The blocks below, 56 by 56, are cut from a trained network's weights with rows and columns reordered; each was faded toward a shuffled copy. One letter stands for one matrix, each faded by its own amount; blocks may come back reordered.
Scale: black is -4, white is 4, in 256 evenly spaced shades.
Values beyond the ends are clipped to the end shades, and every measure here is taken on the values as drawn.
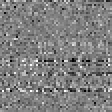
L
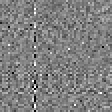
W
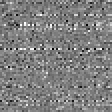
L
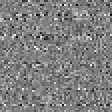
L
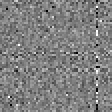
W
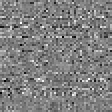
L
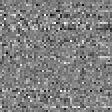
L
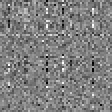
W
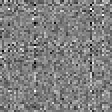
W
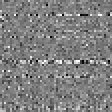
L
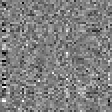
W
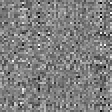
W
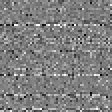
L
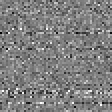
L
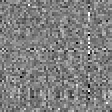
W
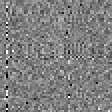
W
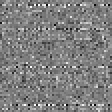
L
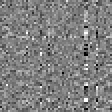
W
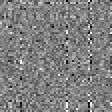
W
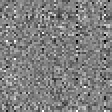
W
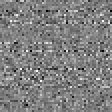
L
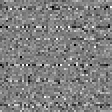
L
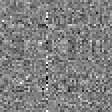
W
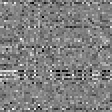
L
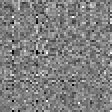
W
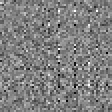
W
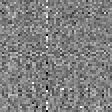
W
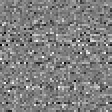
L
